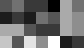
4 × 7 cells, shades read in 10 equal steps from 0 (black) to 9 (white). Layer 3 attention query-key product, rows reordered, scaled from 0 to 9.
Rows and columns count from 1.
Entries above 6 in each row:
0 0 0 3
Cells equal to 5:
3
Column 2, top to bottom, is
4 2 6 3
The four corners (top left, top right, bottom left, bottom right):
3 4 7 2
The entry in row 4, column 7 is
2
